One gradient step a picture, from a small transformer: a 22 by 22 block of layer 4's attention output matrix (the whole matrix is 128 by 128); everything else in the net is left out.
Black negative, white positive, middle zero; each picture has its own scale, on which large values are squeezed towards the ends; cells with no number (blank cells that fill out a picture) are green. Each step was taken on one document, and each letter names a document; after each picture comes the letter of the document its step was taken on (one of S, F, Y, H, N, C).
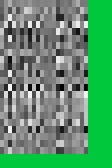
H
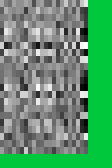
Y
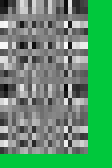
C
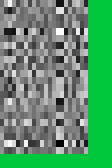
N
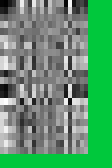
C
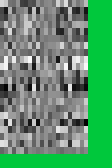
C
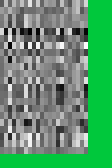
H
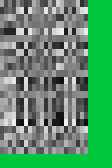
N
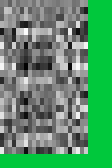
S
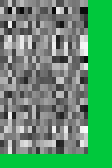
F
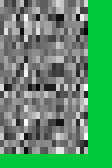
Y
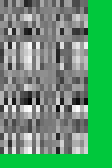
H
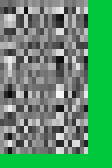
N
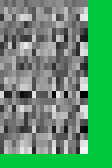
F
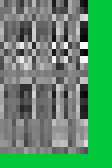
F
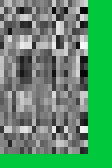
F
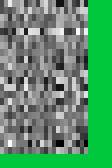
N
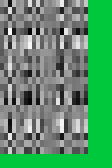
H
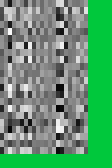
H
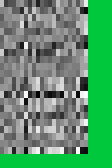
Y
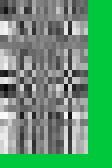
C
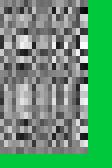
F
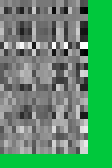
F
